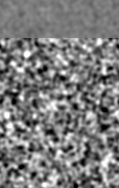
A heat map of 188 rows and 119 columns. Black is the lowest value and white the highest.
Overall the values sit about 50% of the way up the scale. There is no overall slope. A horizontal seam about 20% of the way down splits the table, and the top part is calmer. The field is mottled with small blotches. The histogram is bell-shaped. No regular stripes run through it. No lone cell stands out from its neighbours.
